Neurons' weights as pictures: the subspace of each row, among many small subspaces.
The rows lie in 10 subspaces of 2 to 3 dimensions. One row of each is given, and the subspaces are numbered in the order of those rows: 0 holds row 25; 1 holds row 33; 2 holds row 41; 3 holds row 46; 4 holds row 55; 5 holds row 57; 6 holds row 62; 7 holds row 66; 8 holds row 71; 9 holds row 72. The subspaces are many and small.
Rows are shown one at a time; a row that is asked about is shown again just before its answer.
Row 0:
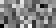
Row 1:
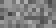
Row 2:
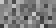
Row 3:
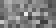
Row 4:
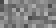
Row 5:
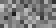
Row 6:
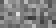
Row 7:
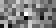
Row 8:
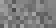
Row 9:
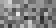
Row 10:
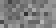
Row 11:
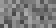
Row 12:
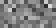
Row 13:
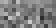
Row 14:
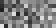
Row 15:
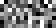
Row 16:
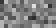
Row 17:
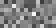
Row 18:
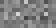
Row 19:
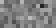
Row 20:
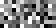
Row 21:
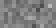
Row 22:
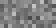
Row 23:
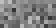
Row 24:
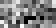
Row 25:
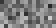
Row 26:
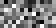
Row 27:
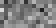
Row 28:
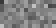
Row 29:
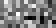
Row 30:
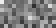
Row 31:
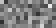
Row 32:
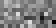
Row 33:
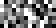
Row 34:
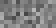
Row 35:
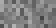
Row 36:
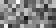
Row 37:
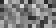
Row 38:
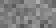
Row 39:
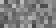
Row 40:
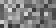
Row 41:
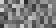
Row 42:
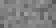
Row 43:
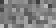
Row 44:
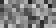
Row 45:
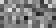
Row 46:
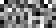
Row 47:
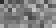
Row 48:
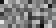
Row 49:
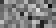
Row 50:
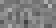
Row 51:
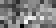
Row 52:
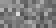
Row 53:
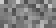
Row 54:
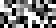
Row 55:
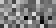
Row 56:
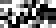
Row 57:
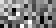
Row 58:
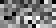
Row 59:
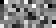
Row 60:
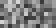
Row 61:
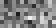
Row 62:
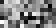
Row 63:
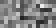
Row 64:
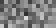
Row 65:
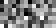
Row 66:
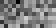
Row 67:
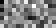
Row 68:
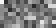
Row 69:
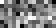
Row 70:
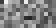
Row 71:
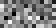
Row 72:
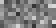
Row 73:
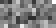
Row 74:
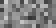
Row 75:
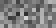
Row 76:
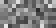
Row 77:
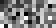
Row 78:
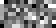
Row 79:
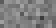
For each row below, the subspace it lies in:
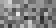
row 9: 5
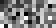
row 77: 0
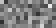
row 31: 3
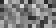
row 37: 1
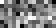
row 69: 7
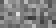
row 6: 5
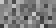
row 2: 4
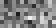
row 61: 5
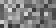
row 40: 6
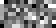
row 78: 9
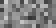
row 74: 2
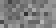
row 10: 6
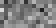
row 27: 2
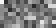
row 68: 9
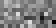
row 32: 5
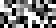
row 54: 0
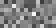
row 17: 4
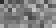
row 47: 7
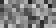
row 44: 1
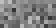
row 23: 4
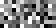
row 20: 4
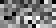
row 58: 8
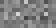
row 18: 2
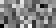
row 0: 2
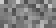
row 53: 7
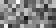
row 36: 7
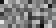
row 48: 3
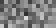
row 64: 1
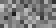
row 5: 8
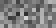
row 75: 0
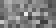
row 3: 6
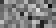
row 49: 7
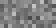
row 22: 8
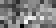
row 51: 6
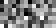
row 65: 1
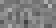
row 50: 3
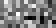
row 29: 5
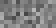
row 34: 0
